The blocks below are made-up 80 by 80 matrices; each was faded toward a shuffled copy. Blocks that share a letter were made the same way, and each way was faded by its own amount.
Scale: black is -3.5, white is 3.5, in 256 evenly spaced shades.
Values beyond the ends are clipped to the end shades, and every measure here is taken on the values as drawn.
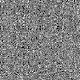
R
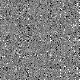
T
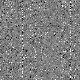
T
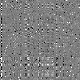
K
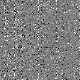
T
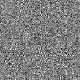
R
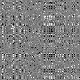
K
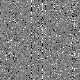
T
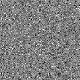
R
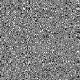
R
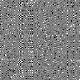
K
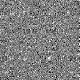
R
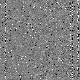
T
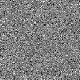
R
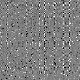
K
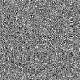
R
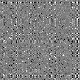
K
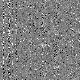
T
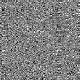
R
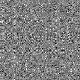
R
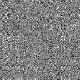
R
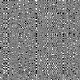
K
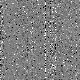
T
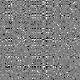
K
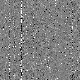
T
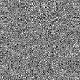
R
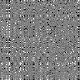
K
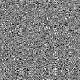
R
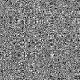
R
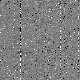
T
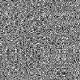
R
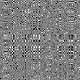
K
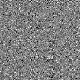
R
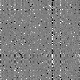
K
